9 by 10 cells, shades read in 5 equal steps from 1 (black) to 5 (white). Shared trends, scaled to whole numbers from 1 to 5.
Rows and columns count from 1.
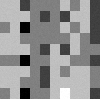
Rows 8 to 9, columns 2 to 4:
4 3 3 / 4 1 3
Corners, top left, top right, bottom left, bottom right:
4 2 3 2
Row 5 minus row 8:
0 0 1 0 0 0 -2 0 -1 0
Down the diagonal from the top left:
4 4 1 3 2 4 3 4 4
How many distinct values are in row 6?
4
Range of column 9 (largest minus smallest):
1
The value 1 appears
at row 3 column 3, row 6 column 3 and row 9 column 3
